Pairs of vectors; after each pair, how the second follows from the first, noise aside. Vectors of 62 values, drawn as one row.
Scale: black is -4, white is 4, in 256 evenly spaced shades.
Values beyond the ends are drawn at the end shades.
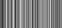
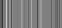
partly zeroed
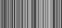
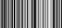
scaled up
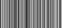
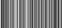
negated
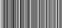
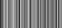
negated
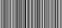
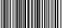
scaled up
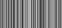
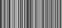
wrapped around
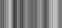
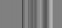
partly zeroed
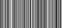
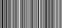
wrapped around
